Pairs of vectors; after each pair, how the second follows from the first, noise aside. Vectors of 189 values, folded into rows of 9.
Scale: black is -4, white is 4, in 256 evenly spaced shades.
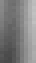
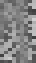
sign-scrambled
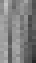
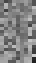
sign-scrambled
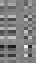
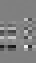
partly zeroed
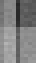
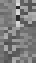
sign-scrambled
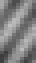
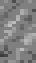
partly zeroed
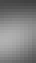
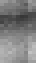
wrapped around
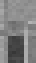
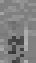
partly zeroed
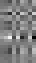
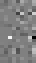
partly zeroed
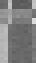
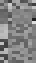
sign-scrambled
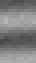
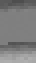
partly zeroed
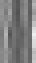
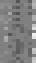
partly zeroed
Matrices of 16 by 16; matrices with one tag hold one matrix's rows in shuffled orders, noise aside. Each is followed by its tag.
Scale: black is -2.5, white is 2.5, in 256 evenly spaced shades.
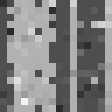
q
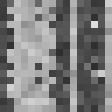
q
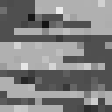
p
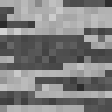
p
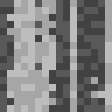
q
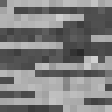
p
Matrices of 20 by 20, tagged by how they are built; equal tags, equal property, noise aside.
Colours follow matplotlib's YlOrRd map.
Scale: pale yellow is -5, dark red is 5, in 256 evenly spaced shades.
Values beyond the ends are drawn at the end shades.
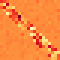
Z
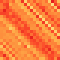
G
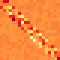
Z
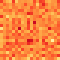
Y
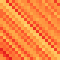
G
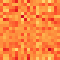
Y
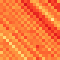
G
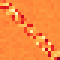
Z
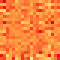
Y
